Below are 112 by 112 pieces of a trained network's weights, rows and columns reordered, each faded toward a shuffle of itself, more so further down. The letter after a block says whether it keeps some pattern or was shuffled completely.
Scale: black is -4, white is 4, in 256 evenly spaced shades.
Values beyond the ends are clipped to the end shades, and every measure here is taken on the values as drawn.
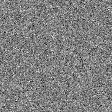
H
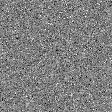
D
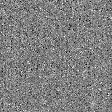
H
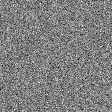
D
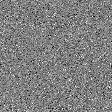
H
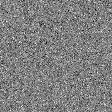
D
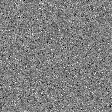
D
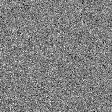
H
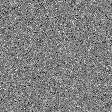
D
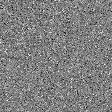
D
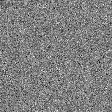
H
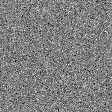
D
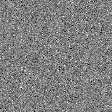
H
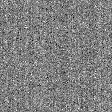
H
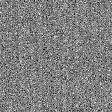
H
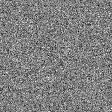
H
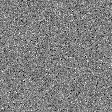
D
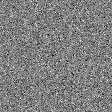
D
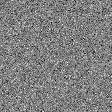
D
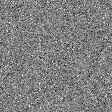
D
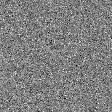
D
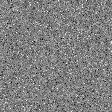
D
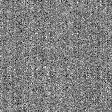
H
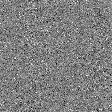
H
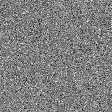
D
